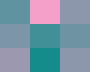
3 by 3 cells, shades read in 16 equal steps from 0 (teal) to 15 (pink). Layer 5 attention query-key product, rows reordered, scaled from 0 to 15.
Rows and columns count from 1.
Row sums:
28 16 17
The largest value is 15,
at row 1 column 2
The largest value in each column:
9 15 8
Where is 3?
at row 2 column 2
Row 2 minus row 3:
-2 3 -2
